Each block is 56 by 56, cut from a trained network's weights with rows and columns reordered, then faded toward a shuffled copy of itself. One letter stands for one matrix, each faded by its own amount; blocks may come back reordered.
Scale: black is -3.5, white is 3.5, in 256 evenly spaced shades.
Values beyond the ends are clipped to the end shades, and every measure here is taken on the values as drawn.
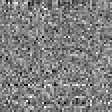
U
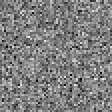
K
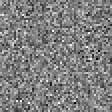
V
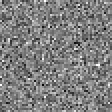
K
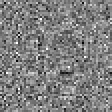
U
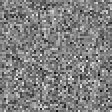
K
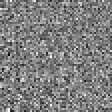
U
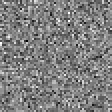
V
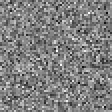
V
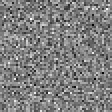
U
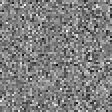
K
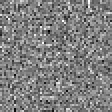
K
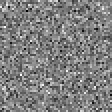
K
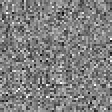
U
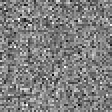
U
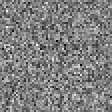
U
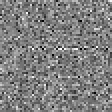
U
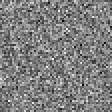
V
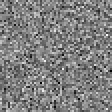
V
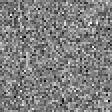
V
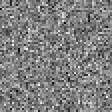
K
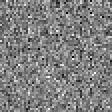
K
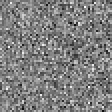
K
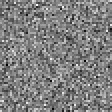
V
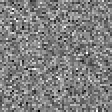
K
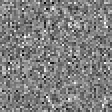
U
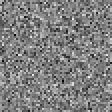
V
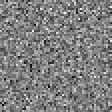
K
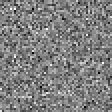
V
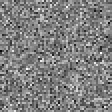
V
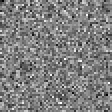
K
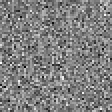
K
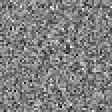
V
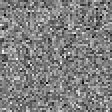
V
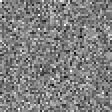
V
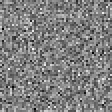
V
